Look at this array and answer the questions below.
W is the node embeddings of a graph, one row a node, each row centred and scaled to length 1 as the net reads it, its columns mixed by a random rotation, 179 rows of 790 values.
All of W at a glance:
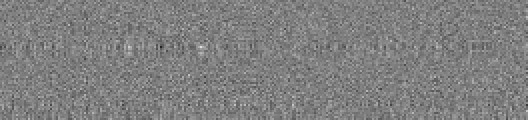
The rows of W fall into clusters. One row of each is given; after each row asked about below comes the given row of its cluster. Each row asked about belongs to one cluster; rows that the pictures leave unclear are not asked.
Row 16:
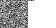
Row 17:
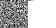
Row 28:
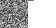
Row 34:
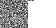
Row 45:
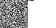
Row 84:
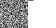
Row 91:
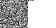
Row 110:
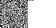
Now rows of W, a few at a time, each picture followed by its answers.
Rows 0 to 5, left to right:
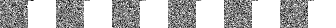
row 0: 45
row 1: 17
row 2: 110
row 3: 84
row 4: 34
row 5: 28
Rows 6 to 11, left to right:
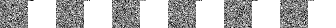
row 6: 45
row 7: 16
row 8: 17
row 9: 16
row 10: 91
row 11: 28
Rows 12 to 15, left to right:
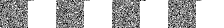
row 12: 110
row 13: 28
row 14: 91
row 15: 84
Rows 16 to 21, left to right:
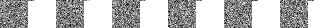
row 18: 84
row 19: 110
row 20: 91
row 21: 34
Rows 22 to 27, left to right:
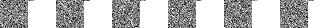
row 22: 84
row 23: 45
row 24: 91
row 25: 84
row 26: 110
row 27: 34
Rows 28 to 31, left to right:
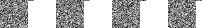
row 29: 84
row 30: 16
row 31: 110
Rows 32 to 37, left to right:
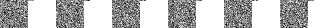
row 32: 17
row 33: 45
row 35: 45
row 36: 34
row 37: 91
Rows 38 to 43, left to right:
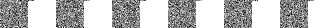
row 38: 91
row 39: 110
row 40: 45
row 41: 84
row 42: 16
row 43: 84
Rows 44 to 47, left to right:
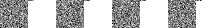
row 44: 84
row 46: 91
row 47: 34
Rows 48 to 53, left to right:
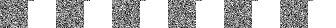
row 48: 45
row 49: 16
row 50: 91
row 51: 34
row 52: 16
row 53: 84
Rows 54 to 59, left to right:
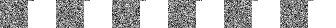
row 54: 45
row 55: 17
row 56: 28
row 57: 16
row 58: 17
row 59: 84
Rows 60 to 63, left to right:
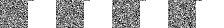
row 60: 34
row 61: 34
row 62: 28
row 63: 45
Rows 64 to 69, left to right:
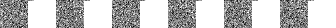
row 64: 84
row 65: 17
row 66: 84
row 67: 17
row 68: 17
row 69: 17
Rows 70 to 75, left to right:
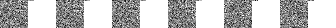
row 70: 17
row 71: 17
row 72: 17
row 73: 17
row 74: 16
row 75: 34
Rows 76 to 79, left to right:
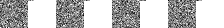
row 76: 110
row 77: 28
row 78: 34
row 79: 17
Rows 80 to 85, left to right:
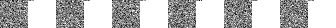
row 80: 17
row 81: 34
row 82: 17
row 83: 16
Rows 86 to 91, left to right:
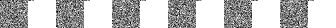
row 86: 17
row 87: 110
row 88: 91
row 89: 84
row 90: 34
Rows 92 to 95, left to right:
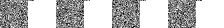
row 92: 45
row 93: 28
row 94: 84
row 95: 91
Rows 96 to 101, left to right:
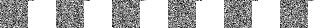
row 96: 91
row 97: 45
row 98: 110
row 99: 34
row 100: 16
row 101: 84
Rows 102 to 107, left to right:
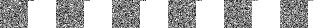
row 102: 91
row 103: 28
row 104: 16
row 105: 28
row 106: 17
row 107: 84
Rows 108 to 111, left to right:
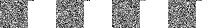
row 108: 45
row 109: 16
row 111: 91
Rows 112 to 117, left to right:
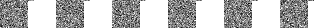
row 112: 110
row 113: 34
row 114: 84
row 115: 34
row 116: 34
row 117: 28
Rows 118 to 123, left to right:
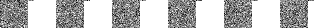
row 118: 110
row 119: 16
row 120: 28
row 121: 91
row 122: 28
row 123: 91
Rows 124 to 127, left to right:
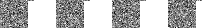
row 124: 34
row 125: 34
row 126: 28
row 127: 110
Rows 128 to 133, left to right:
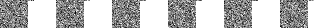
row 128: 16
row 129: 17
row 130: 34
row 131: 45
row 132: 45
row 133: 110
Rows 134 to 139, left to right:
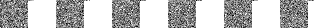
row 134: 110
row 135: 28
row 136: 91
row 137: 91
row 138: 84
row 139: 34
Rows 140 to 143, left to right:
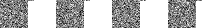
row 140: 84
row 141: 28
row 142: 34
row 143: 91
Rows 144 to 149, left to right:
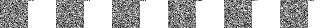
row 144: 34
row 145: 16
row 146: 16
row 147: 45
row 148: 17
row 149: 28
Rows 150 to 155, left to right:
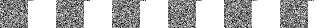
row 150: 84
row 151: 16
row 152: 16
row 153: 91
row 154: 110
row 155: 16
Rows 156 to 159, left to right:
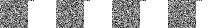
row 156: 16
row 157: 16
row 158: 16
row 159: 16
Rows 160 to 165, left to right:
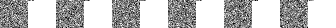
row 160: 34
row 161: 91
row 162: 34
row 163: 34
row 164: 16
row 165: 110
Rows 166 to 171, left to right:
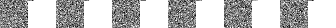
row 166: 34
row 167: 84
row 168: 28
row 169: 28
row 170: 110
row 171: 45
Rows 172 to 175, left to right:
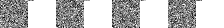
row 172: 34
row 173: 110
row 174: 110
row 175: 28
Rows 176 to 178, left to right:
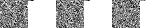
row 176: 45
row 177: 45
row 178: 110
